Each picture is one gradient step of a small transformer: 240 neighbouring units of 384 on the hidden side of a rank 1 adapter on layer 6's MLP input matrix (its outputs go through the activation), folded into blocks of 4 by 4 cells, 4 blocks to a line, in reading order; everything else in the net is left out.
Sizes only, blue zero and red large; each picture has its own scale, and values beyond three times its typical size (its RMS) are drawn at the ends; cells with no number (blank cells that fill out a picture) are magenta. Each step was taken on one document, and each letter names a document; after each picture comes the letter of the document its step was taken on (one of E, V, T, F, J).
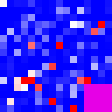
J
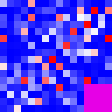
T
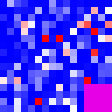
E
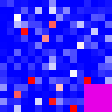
J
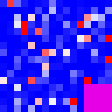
E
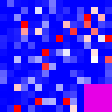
E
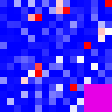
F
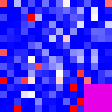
F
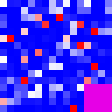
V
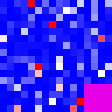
F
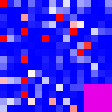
V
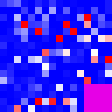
E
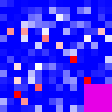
J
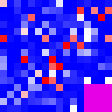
T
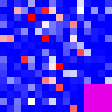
T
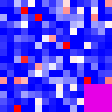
F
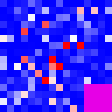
T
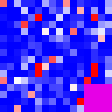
F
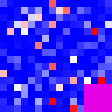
J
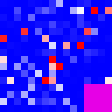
T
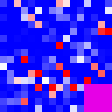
V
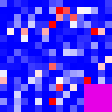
J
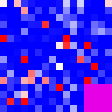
V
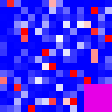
E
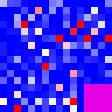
E
